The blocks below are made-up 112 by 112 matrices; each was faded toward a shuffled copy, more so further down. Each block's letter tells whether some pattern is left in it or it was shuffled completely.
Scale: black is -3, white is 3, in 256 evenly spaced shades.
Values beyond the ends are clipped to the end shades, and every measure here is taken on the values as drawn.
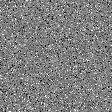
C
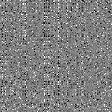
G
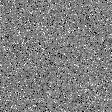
C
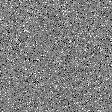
C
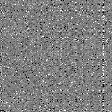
G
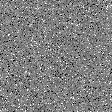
C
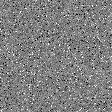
C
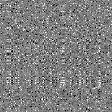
G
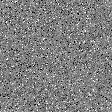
C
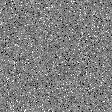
C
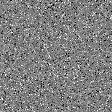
C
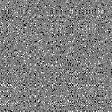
G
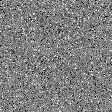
C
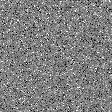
C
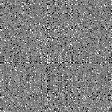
G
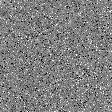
C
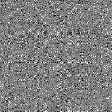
G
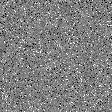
C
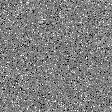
C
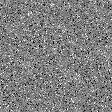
C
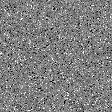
C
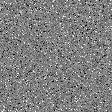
C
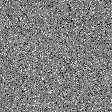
C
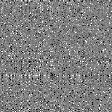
G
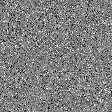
C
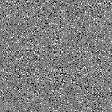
G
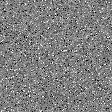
C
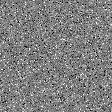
C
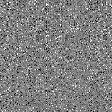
G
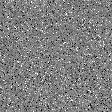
C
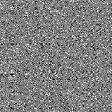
G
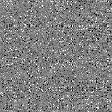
G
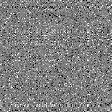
G
